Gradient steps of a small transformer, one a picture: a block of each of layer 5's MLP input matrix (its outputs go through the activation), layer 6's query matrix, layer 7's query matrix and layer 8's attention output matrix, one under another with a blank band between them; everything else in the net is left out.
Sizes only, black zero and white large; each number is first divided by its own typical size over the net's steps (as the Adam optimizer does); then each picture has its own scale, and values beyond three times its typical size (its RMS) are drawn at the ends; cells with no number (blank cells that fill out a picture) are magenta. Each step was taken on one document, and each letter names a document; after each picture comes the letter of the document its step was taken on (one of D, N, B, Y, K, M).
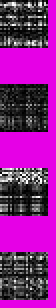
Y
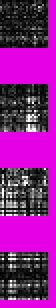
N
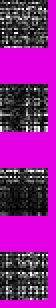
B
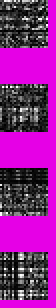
B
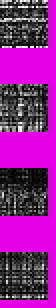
B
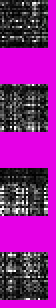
N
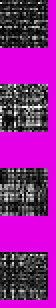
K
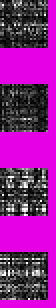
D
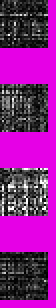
D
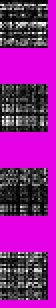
Y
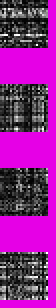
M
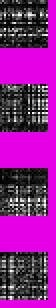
M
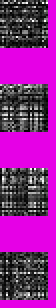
B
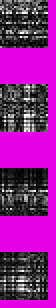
B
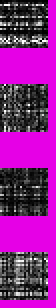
Y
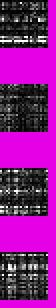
N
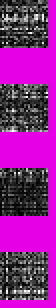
B
